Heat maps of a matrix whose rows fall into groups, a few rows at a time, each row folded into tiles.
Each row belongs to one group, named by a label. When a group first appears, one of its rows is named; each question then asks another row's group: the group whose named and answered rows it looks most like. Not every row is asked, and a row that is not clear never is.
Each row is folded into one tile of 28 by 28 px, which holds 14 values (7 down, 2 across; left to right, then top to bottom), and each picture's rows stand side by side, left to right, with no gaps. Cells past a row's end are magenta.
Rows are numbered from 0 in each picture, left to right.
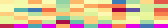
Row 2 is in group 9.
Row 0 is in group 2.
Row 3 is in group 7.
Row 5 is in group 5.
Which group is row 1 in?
7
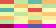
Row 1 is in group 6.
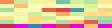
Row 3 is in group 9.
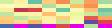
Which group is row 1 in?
6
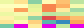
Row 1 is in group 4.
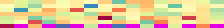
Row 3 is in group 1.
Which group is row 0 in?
2
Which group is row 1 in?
9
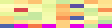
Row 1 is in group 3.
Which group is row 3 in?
7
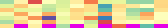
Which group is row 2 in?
5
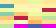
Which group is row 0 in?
1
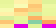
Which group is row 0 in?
9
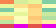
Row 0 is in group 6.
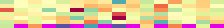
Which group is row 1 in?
2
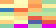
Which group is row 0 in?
7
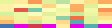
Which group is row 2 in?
4
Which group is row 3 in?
5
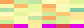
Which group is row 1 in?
4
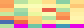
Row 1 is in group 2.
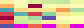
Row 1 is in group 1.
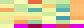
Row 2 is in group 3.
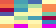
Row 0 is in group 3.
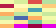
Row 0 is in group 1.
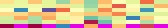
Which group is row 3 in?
9
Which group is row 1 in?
2
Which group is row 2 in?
6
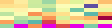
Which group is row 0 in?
7
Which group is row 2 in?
2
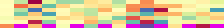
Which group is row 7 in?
2
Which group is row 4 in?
4
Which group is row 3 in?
7
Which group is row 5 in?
7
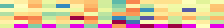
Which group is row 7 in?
4
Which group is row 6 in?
2
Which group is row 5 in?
3
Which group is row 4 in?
9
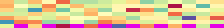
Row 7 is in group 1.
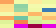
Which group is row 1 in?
2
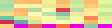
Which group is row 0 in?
9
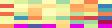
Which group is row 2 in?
4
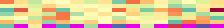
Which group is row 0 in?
7
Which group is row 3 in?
6
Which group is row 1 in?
4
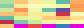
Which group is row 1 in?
2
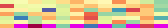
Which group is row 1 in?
2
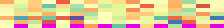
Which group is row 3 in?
3
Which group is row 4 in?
5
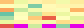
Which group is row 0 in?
3
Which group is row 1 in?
1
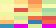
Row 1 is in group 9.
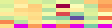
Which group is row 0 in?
9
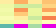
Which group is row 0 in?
5
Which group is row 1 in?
5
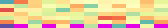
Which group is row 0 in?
6
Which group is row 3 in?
1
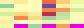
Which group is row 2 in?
3
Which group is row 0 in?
1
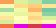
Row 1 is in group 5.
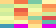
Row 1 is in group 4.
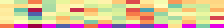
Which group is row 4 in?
5
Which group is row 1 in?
3
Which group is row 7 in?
5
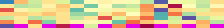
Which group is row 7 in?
9
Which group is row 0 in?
6
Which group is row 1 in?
9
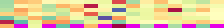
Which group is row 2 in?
7
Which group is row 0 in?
9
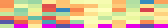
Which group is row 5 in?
6
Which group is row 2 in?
7
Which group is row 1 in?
4
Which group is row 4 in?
3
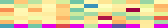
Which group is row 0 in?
6
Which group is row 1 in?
6
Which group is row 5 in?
4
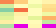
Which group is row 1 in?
4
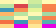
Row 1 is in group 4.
